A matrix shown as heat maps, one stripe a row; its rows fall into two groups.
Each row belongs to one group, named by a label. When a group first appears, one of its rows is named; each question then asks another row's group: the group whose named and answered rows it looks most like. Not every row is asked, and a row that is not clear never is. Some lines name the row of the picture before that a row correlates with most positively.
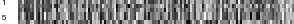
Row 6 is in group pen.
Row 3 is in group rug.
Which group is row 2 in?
rug
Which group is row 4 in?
rug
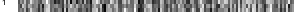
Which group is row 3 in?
pen
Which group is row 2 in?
pen
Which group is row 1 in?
pen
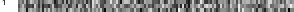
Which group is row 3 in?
pen
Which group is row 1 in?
pen
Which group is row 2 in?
rug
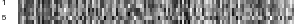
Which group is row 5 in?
pen
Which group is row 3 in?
rug
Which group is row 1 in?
rug
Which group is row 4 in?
rug
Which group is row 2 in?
rug
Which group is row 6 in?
rug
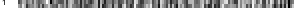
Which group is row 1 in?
pen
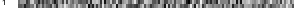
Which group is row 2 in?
rug
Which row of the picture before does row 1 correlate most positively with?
2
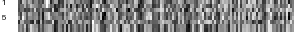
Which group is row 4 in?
pen
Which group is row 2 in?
pen
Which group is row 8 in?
pen
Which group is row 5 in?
pen
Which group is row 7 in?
pen
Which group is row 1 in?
pen
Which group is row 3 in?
rug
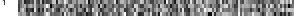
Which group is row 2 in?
pen
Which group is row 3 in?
rug
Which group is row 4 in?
pen
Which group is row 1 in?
rug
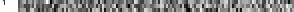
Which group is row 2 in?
rug
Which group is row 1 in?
pen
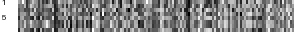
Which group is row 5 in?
rug
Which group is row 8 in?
rug
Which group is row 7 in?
pen
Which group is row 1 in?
pen
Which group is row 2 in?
pen
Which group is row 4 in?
pen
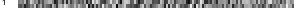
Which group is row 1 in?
pen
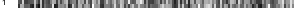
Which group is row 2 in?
rug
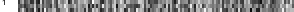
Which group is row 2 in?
rug
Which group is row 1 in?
rug
